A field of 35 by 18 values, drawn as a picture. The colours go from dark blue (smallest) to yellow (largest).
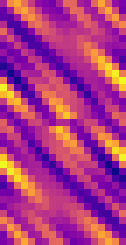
Average level on the scale: 40%. Symmetry: a half turn. Grain: diagonal, down to the right.
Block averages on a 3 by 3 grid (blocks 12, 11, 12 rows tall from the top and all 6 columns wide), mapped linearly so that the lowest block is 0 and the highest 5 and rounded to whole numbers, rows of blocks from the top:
015 | 252 | 510
